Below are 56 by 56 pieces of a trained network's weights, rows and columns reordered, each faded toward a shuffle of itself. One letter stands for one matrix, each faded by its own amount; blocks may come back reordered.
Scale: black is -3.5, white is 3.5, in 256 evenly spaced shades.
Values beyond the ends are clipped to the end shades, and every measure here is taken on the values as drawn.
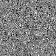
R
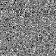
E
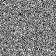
E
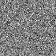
E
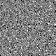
R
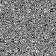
E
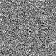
E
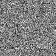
E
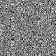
E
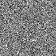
E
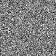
E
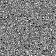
R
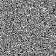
R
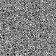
R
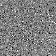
R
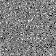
R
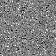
R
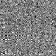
E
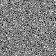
R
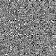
E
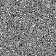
R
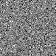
R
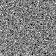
R
